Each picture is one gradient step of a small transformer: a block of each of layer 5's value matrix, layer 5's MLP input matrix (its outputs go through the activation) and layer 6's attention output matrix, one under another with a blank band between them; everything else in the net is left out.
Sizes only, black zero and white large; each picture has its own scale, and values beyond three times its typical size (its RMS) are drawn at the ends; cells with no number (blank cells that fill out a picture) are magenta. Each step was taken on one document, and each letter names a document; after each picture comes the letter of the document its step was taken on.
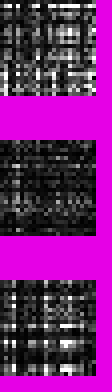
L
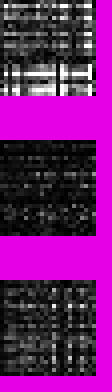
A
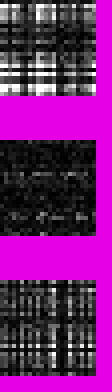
A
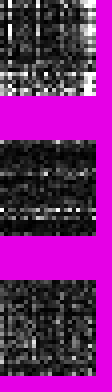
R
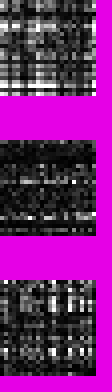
A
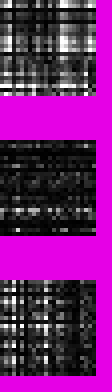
L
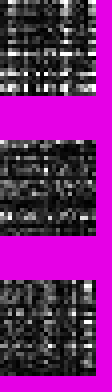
R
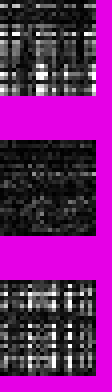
A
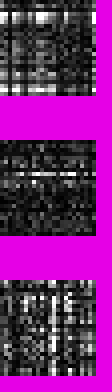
A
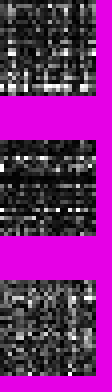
R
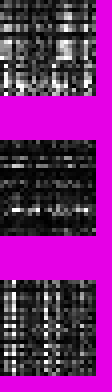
L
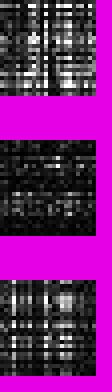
L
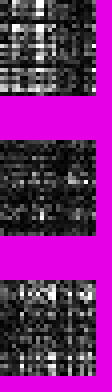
A
